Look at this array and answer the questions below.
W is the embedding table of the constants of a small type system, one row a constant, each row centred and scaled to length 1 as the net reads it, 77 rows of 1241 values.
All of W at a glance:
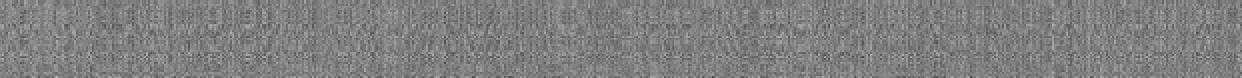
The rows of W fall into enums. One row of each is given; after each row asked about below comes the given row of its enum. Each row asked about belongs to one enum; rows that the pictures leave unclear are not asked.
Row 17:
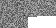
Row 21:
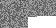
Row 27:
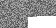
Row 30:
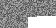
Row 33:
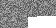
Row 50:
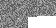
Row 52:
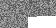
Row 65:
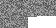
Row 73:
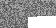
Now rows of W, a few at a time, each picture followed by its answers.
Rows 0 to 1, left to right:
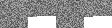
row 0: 27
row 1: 17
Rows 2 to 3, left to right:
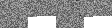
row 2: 27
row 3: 17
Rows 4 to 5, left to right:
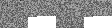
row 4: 17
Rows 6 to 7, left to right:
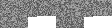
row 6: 33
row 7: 73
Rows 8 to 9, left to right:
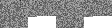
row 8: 21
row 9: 27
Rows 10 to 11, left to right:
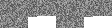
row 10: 50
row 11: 21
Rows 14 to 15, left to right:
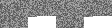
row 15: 27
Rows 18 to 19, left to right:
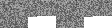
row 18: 73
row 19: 21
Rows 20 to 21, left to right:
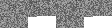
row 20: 52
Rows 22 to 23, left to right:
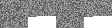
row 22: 21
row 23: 17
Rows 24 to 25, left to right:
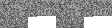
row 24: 73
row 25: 73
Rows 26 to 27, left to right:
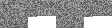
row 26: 73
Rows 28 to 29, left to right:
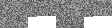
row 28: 30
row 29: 73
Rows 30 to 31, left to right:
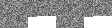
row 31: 50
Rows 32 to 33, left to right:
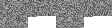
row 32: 30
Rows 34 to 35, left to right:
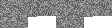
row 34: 33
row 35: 65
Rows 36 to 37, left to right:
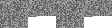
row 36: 21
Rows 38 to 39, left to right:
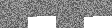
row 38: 27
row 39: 17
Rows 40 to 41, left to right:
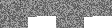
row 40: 21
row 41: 65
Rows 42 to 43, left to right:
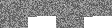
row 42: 21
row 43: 65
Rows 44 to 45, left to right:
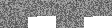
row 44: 73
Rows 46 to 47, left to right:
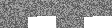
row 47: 65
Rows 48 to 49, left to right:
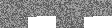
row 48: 65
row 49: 73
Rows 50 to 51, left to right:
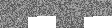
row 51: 73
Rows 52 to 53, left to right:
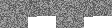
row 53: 33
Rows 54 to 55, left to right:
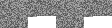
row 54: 27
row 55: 27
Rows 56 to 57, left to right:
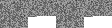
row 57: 21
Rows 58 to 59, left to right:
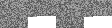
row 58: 27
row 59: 73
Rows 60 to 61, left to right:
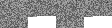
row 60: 27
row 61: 21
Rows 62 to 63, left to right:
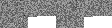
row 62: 17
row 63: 21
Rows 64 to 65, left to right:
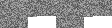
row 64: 27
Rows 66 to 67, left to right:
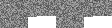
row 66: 65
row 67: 30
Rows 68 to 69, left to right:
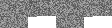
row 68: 52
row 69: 65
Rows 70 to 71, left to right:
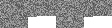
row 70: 65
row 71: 33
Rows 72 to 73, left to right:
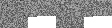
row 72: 17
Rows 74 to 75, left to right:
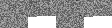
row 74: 52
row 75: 17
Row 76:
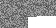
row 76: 65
